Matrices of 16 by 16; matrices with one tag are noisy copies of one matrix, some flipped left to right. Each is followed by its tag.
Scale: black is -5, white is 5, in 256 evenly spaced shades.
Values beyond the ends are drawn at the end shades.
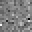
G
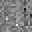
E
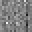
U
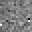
G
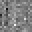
E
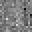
E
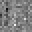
E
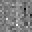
E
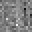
E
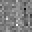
E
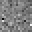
G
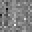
E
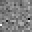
G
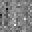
E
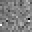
G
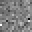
G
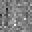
E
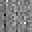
U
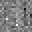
E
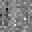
E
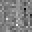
E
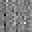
U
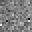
G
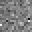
G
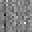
U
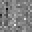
E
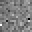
G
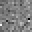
G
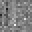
E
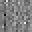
U
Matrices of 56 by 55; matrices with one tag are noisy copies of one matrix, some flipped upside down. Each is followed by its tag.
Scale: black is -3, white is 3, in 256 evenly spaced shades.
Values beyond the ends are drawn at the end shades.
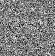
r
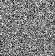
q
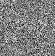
r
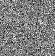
r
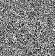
r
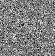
r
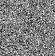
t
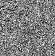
t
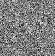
r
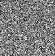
q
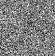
t
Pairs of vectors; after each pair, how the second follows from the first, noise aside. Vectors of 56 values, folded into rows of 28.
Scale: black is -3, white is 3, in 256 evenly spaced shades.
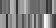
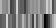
negated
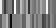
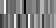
wrapped around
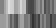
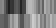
negated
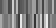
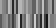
negated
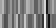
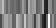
sign-scrambled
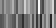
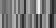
sign-scrambled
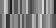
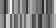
negated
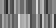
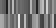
sign-scrambled
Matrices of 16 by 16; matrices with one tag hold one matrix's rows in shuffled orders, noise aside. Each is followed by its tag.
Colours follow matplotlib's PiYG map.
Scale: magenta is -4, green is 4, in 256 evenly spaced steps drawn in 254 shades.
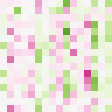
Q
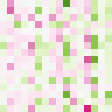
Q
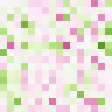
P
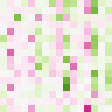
Q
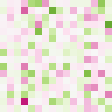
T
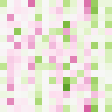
Q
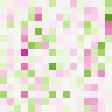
T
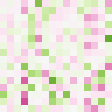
T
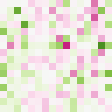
P
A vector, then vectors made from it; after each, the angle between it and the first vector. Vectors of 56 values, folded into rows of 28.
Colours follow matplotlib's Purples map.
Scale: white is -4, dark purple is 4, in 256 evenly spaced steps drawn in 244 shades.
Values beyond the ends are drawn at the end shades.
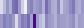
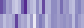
nearly opposite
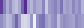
nearly opposite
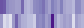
partly opposed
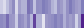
partly aligned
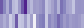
nearly opposite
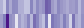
partly aligned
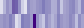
nearly parallel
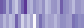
nearly opposite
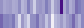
orthogonal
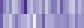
nearly opposite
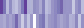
nearly opposite
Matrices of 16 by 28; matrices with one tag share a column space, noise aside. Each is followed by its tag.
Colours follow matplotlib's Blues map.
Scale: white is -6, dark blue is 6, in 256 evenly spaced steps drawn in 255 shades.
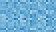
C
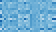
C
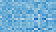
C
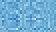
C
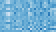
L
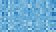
L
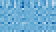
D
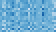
L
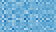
C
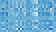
L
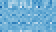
D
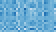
L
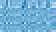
D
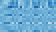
D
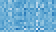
L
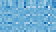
D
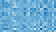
L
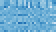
D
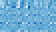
D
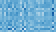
L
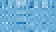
D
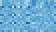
D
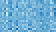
L
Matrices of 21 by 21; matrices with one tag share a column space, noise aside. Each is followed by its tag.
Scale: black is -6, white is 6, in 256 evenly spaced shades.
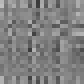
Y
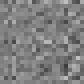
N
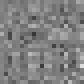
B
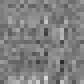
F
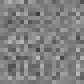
N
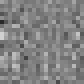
B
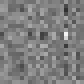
B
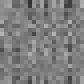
Y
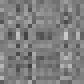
B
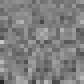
F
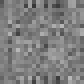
Y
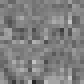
F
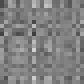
Y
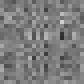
B
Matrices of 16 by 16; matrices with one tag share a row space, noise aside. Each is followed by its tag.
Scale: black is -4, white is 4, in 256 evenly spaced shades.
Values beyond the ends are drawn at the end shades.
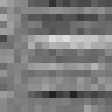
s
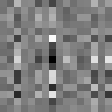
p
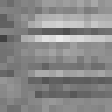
s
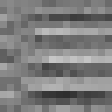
s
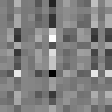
p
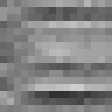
s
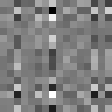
p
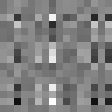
p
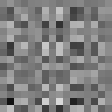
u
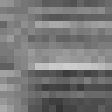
s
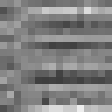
s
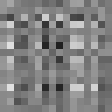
u
